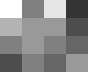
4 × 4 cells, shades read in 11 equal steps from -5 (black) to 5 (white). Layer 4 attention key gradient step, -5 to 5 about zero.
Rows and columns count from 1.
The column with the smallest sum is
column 4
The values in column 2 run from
0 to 1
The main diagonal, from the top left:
5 1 0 1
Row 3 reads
0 1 0 -1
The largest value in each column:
5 1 4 1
